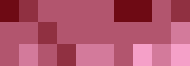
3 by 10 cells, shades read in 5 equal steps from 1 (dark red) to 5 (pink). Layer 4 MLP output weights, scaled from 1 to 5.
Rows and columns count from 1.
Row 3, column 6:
4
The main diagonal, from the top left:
1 3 3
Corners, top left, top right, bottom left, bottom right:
1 2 3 5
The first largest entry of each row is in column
3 10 8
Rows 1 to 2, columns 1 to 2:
1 2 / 3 3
